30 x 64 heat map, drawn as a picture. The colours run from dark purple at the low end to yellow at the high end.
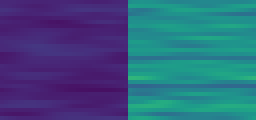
It is made of 1 by 2 panels. Panel 1,1: very low, streaked across, faint in contrast. Panel 1,2: middling, streaked across.
